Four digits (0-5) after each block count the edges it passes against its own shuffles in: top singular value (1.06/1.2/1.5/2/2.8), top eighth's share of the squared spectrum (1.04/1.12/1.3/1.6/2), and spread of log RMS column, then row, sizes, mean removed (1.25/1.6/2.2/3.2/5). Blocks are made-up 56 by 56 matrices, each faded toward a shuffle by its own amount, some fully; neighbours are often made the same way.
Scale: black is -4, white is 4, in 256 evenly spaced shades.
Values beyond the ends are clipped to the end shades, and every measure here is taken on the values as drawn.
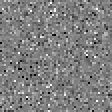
1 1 1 0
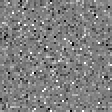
2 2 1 0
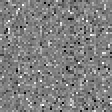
3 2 0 0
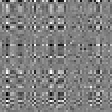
5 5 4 4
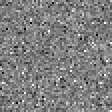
2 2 0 0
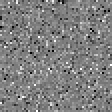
0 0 0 0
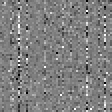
3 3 3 0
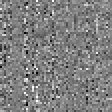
1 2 3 0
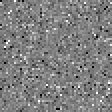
0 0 0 0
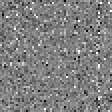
1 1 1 0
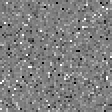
0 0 0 0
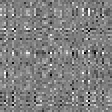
4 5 3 3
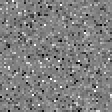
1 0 0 0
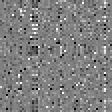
4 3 2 1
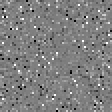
1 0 0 0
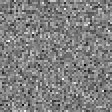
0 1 0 0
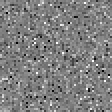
1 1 0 0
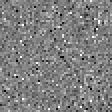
2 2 0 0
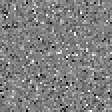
0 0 0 0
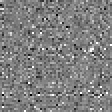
4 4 2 2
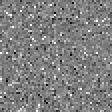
0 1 0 0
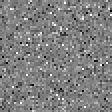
0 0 0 0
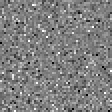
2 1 0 0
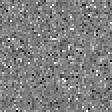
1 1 0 0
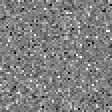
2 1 0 0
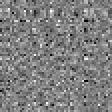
4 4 2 2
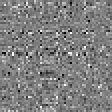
4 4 2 2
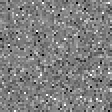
1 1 0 0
